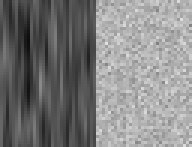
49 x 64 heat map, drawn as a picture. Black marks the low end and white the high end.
The table splits into one row of 2 panels. Panel 1,1: low, streaked downward. Panel 1,2: high, fine-grained.
